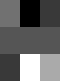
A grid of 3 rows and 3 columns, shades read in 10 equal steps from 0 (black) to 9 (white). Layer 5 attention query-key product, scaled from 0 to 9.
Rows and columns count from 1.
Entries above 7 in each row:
0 0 1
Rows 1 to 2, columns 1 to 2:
4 0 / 3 3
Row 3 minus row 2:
-1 6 3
